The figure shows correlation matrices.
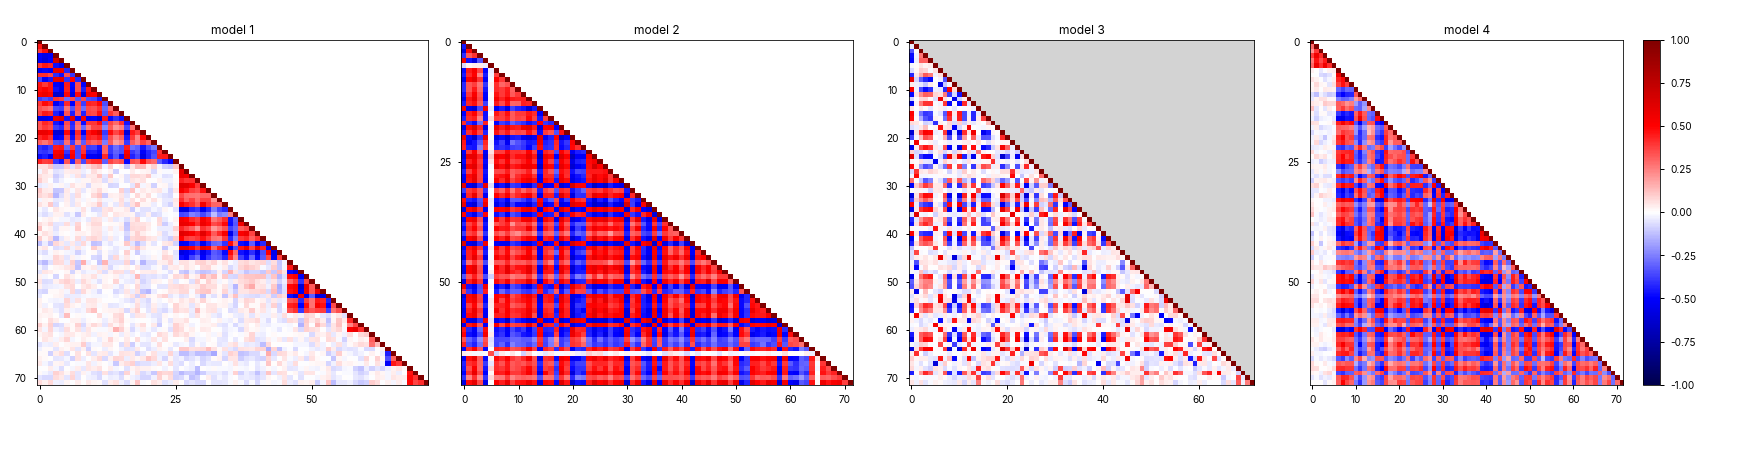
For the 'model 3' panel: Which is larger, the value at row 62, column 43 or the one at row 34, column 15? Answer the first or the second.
the second
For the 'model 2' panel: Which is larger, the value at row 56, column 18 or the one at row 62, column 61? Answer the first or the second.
the first
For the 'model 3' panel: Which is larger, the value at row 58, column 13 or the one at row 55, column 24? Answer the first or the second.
the first
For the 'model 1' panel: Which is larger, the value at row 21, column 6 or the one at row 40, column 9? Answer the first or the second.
the second
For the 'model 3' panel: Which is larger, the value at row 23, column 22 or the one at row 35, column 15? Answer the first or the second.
the first
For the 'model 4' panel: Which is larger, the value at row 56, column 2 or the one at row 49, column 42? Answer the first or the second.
the second
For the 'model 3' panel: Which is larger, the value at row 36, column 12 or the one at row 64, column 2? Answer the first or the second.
the second
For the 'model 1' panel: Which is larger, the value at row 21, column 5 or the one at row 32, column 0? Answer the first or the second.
the first
